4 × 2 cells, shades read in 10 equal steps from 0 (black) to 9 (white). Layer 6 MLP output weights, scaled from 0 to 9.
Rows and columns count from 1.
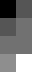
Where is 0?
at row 1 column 1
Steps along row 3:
same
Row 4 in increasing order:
5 9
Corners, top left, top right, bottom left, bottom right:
0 3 5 9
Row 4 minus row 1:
5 6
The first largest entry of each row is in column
2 2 1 2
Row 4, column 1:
5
